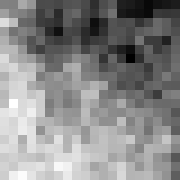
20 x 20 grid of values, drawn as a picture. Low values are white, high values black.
The bottom left is the ninth with the lowest average. No regular stripes run through it. No single row or column stands out from its neighbours. The top right is the ninth with the highest average. There is an overall slope up to the top right.
